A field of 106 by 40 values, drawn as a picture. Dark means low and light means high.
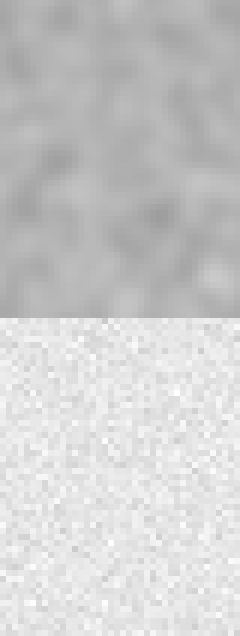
It is made of 2 by 1 panels. Panel 1,1: high, blotchy, faint in contrast. Panel 2,1: very high, fine-grained, faint in contrast.
